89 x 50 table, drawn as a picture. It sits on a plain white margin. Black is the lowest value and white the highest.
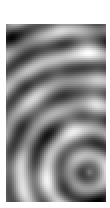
Slope: none. Average level on the scale: 50%. Rings: centred on the bottom right. Mirror symmetry: none.
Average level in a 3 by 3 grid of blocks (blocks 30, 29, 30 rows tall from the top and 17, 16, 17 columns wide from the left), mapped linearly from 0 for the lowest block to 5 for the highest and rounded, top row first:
045 | 225 | 452
